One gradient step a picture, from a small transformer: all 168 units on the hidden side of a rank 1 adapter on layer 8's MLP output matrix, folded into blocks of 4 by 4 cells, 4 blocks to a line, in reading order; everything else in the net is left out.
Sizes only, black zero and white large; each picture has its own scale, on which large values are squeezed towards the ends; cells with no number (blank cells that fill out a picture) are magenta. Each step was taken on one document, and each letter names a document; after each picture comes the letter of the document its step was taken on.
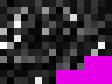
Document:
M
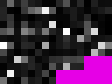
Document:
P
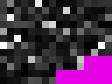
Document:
M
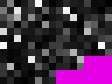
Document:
M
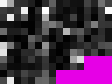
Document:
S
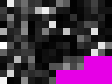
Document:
P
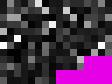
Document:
M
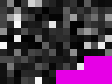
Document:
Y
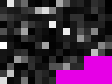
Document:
P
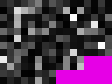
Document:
Y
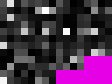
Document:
P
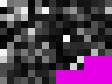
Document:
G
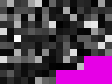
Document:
M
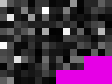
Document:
S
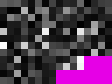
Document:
G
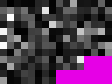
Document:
S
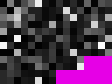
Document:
Y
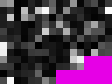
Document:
G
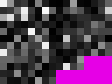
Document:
G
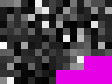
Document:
S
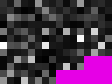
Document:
P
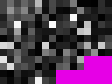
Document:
M
